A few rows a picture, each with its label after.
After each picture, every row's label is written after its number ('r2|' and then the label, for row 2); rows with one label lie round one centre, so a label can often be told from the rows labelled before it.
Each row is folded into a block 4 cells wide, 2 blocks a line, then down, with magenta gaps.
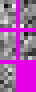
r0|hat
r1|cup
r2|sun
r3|cup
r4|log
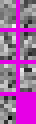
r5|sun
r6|cup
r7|hat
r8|cup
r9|sun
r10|hat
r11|cup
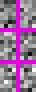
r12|cup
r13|sun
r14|sun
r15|cup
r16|hat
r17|hat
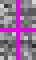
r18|hat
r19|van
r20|van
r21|van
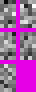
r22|cup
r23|hat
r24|cup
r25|cup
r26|log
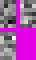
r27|cup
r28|hat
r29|hat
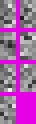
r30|log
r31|log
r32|van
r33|hat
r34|log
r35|sun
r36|log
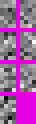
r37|van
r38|log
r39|cup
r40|log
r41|hat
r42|sun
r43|cup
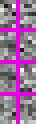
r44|hat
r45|hat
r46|van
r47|log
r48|van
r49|hat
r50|sun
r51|van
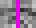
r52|sun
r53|van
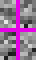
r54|van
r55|cup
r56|cup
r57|sun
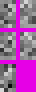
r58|log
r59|sun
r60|log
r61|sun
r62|cup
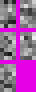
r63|cup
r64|van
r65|log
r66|hat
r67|log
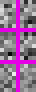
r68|hat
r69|cup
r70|cup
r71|cup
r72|log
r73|sun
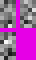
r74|cup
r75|log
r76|cup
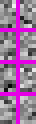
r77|hat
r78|log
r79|cup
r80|sun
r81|cup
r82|hat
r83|hat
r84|sun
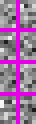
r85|sun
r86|hat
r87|van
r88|sun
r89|sun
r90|sun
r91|hat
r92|van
